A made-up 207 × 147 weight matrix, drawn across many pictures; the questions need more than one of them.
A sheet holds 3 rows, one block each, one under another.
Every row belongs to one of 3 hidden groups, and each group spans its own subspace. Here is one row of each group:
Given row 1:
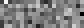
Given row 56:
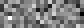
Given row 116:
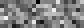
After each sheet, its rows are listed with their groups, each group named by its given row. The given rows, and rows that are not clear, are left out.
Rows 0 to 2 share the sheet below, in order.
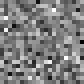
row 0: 116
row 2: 56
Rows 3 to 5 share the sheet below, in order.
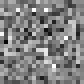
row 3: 56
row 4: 116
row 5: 116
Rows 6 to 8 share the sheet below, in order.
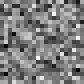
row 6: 56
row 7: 116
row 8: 116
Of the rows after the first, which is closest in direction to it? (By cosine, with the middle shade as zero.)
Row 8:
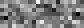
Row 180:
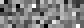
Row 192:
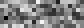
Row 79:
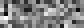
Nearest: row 192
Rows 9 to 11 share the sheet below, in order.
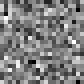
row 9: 116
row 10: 1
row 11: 56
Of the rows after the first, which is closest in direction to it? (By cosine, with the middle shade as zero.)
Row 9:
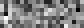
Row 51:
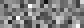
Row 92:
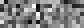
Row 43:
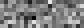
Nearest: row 51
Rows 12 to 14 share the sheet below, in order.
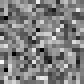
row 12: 116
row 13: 116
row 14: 116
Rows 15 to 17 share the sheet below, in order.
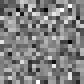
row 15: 56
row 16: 1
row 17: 1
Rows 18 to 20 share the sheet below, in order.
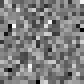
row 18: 56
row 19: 56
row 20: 1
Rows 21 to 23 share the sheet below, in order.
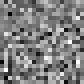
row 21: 1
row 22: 56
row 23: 116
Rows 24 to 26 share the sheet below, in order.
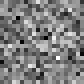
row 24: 1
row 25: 56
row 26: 56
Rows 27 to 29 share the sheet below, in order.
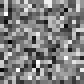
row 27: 116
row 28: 1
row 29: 56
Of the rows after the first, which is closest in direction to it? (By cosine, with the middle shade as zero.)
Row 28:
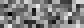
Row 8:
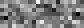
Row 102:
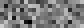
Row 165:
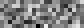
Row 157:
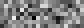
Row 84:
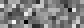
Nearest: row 165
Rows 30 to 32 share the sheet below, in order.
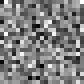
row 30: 56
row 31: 56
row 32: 56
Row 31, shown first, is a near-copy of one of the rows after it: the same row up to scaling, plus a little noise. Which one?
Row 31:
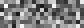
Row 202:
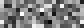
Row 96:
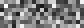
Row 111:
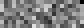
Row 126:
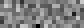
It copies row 96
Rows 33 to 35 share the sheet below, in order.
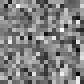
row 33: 1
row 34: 1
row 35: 1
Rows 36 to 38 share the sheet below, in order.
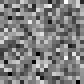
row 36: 56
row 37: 1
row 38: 56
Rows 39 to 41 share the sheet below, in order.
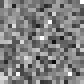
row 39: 56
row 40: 56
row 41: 1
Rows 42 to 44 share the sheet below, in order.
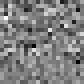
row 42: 116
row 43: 1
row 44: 56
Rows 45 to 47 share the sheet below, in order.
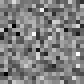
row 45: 56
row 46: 56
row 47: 116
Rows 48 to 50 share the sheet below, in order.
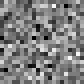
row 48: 1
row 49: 56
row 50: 56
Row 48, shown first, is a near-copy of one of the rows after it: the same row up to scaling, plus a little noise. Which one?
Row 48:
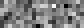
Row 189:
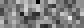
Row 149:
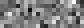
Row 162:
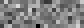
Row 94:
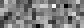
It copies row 94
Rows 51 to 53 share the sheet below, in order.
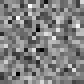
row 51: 1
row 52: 116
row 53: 1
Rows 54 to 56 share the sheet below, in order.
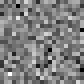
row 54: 1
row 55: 56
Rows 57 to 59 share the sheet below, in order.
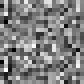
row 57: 116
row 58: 1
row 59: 116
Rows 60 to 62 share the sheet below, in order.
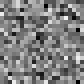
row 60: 1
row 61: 56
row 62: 56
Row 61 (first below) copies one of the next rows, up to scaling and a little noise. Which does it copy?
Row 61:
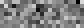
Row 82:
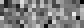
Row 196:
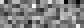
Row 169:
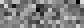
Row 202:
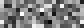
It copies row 169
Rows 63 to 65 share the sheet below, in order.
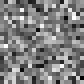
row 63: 1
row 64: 116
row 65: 56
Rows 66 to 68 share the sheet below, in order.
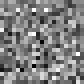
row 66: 56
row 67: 56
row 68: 56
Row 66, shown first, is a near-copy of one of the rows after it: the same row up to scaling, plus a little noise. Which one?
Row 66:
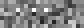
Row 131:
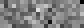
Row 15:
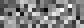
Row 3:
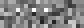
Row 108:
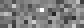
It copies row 3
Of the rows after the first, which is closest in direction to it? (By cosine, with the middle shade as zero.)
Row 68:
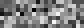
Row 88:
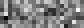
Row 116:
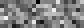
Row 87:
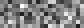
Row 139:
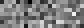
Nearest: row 87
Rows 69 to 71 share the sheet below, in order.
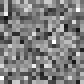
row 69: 116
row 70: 56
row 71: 56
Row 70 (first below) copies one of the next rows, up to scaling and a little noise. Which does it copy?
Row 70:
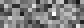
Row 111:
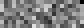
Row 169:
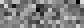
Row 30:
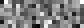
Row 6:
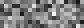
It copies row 6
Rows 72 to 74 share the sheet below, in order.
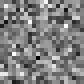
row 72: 1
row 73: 1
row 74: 116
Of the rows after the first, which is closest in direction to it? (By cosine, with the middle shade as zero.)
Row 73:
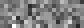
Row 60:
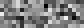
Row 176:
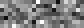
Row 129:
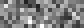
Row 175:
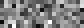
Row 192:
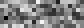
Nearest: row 129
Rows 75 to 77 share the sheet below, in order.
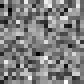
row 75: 116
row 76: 1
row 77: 1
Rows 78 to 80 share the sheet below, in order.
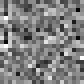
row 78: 116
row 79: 116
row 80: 56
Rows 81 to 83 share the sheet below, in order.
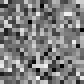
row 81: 1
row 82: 56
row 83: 56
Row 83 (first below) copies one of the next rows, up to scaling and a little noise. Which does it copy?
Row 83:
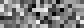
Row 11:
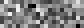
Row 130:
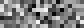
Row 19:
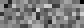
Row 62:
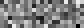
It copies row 130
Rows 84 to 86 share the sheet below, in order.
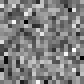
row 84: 1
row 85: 1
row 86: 56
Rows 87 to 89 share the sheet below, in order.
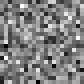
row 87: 1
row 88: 116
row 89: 1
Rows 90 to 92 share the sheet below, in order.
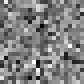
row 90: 1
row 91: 1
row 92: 56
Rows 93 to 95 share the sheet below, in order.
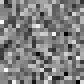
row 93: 56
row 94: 1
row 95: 56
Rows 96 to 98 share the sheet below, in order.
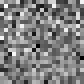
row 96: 56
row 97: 56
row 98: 56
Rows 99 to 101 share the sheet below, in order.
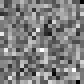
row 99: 56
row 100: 116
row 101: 1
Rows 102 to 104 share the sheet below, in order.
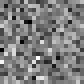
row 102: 1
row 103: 56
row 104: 116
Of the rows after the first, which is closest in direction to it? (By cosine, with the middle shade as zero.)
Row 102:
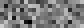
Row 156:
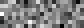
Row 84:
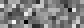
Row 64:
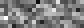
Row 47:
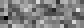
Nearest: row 84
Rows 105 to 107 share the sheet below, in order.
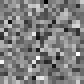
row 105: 1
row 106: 56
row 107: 116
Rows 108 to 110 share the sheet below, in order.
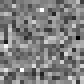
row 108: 56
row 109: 116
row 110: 56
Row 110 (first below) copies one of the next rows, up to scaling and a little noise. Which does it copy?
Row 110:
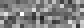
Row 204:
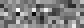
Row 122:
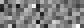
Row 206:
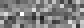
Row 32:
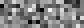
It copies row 206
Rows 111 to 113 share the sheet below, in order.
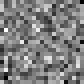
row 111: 56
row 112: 1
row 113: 116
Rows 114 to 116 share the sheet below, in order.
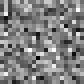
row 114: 116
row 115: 1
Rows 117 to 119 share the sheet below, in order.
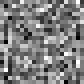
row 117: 56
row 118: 116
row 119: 116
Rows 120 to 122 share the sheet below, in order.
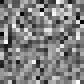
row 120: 56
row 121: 116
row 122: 56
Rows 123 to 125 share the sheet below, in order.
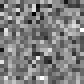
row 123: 56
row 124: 56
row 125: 116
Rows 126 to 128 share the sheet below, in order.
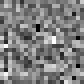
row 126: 56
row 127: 116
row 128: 116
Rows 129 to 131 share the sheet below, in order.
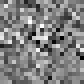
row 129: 1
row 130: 56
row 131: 56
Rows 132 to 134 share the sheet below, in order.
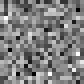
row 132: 116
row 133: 1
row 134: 1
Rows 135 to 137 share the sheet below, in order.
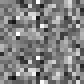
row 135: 1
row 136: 1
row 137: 1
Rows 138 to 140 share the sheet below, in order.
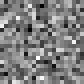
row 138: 1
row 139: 1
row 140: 116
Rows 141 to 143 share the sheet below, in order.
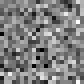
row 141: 1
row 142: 116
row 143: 56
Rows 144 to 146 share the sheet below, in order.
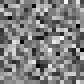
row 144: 56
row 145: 56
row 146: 56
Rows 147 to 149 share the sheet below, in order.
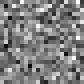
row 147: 56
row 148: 116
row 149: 1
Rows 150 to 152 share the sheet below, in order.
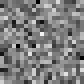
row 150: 116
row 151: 1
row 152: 56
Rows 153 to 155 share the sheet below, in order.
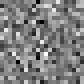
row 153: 116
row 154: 56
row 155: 1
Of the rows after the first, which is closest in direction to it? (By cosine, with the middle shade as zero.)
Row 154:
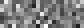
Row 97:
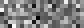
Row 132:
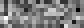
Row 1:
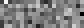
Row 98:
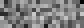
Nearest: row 97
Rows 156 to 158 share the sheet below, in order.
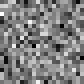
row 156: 1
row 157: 1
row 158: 56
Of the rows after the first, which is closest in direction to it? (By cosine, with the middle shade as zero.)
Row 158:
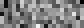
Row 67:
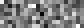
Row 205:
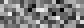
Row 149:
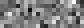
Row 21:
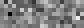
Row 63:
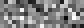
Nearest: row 67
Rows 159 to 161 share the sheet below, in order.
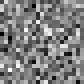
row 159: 56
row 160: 116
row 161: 56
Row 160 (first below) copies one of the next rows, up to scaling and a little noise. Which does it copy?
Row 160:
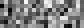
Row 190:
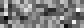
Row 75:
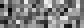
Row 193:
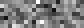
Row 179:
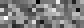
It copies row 75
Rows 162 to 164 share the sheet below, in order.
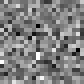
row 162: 1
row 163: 1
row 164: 116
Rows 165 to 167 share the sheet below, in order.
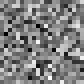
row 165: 1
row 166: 1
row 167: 56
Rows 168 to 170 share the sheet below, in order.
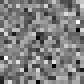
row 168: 1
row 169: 56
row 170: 1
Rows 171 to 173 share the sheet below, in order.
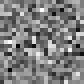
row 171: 56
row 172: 1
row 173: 1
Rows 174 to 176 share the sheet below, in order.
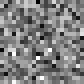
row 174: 1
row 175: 56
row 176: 116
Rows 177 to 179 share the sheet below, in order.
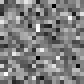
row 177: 1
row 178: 116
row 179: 116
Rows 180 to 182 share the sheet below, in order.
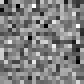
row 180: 56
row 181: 1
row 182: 56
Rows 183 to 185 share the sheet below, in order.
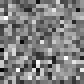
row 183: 116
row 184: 56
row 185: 56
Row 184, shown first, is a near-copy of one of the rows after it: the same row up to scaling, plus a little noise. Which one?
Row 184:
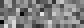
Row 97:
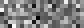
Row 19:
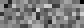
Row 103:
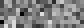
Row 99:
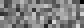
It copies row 103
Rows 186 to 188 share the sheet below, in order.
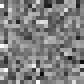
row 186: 116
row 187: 116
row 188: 56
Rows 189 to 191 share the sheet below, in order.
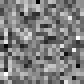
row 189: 1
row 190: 116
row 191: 116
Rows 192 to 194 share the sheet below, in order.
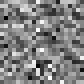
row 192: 116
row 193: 116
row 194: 56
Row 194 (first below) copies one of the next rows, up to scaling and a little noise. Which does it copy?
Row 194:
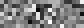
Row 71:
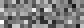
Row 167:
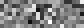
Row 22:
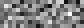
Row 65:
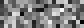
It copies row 167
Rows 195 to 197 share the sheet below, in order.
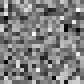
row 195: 116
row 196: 56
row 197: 1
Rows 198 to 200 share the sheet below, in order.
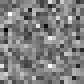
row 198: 1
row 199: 116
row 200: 116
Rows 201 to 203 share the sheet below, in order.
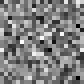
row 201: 56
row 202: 56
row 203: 1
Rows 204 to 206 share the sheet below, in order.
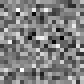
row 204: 56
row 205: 56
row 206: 56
